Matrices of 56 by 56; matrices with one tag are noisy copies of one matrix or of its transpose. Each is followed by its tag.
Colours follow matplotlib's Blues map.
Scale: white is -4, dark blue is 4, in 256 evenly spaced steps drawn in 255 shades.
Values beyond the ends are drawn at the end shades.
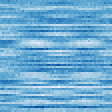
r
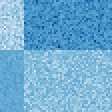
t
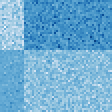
t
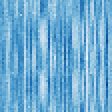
r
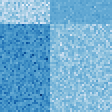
t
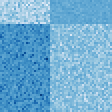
t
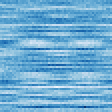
r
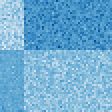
t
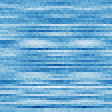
r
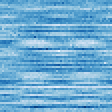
r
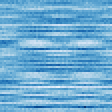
r
